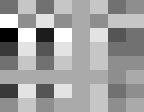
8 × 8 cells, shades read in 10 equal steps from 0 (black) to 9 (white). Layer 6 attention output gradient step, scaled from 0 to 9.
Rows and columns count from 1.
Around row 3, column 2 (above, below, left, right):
5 8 0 1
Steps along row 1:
up down up down up down up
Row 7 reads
2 8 3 8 6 7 4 5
